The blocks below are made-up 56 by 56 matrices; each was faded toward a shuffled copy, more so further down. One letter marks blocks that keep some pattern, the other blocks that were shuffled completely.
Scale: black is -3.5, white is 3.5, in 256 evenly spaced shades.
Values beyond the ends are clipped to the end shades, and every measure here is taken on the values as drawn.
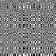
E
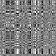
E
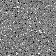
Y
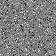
Y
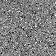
Y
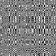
E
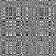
E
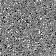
Y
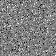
Y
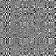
E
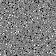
Y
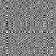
E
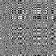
E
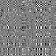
E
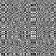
E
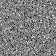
Y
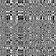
E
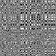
E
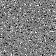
Y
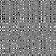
E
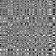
E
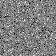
Y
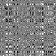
E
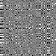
E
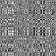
E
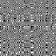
E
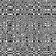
E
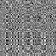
E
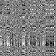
E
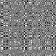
E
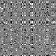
E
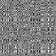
E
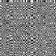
E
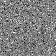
Y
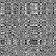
E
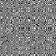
E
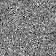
Y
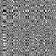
E
